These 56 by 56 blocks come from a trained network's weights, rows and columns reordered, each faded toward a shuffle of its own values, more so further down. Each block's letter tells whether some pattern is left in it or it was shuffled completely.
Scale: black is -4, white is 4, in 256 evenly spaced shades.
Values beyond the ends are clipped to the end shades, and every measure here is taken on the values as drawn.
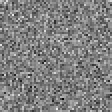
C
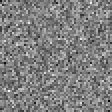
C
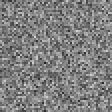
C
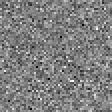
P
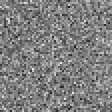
C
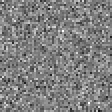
C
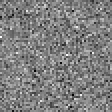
C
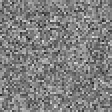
P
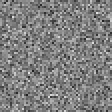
P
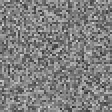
C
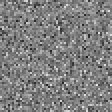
C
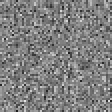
P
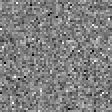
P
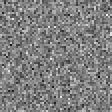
P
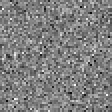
C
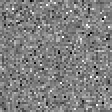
C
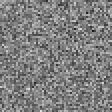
C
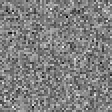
C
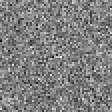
P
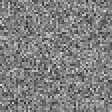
C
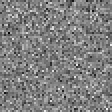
C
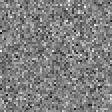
C
